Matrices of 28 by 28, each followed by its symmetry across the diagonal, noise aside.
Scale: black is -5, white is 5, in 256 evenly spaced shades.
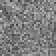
antisymmetric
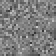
symmetric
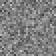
antisymmetric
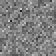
symmetric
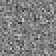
antisymmetric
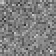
symmetric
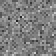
symmetric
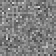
symmetric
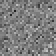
symmetric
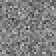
antisymmetric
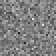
antisymmetric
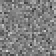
antisymmetric
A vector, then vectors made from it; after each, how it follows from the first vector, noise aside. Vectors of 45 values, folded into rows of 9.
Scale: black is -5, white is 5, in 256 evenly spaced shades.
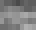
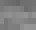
shrunk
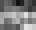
scaled up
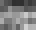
scaled up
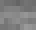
shrunk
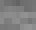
shrunk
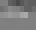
partly zeroed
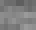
shrunk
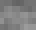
shrunk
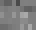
partly zeroed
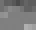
partly zeroed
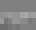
partly zeroed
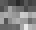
scaled up
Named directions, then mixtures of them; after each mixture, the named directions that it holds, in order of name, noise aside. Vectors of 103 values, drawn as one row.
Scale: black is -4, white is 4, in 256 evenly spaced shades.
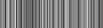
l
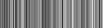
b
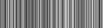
b, l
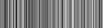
b, l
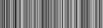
b, l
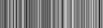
b, l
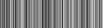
b, l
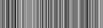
l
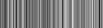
b, l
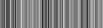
b, l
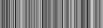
b, l
